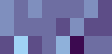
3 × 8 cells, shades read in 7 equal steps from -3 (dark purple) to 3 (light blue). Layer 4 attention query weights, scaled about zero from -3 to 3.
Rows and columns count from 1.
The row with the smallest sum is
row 2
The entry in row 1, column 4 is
0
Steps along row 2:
down same same down up down same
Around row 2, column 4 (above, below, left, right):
0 0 0 -1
